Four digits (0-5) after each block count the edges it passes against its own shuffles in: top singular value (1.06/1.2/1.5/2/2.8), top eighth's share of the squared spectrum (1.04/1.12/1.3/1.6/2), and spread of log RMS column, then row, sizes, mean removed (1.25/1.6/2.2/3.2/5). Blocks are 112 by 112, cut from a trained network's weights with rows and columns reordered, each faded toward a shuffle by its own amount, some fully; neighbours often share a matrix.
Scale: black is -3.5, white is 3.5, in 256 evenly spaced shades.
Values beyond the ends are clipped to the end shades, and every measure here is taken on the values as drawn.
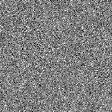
3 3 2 1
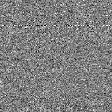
3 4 2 2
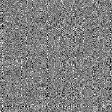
3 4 3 2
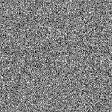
3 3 2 1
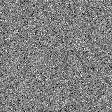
0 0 0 0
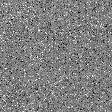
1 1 0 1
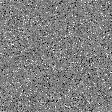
0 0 0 0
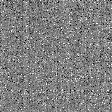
2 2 0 2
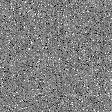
0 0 0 0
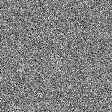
2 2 0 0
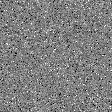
1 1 0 0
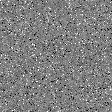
0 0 0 0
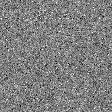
1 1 0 0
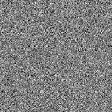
3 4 1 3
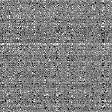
4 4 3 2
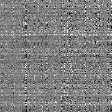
4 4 4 2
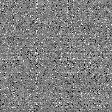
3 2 2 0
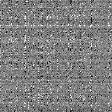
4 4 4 2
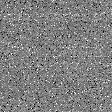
1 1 0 0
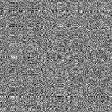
4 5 1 3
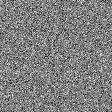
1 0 0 0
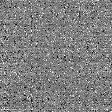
2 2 2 1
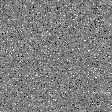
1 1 0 0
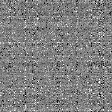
3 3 3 1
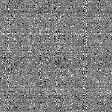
3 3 3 1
